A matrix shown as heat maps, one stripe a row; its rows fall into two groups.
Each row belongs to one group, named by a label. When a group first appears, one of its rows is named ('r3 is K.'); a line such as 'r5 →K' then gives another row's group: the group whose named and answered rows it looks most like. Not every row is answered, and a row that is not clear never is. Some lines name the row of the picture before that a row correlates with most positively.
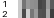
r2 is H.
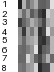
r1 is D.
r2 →H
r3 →D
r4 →H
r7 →H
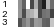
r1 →H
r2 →H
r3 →D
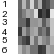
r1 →D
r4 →D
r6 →H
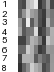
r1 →H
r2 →H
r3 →H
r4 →H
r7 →D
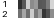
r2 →D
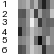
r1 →H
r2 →D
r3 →H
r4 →D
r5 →H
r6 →D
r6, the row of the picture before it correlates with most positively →2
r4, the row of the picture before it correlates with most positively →1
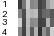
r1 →H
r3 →H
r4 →H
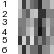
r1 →H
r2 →H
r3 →H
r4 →H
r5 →D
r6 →H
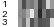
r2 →H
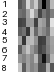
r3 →D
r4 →D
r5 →H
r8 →H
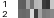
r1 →D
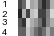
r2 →D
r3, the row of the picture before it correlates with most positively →1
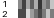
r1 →H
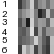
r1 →D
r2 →H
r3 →D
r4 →D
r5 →D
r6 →D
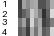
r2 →D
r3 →D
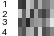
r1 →D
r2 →H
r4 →D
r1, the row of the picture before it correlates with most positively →2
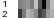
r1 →H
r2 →H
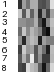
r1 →D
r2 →H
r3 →H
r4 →D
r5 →H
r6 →D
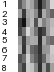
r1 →H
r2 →H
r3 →D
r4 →H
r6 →H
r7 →H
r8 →H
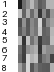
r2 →H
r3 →D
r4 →D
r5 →H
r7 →H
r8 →H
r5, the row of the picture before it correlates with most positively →6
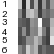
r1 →H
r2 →H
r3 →D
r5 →D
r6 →H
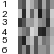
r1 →H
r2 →H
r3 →D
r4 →H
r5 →D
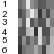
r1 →H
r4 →D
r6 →D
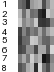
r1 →D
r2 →H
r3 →H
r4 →D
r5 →D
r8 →D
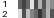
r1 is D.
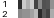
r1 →D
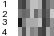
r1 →D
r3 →D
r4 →H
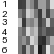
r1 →D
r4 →H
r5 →H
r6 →H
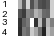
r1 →H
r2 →D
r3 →D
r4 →D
